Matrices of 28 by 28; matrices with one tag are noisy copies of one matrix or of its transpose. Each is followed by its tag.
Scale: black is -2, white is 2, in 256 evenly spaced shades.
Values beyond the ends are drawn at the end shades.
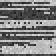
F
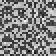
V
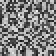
V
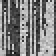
F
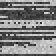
F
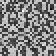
V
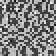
V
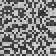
V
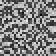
V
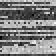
F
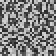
V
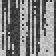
F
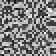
V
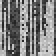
F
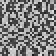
V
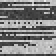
F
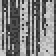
F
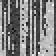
F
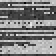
F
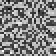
V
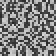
V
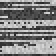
F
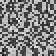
V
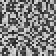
V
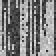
F
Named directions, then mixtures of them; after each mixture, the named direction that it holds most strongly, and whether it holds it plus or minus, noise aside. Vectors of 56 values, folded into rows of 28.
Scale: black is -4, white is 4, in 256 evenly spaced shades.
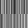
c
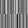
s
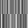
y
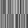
s, plus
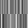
y, plus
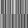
c, minus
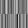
s, plus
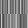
y, plus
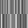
y, plus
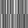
c, minus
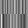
y, plus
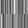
c, minus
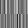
s, plus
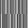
y, plus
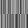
y, minus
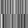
c, minus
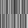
y, plus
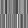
s, minus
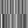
y, plus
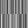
y, plus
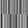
y, minus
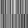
c, minus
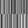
c, plus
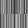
c, plus
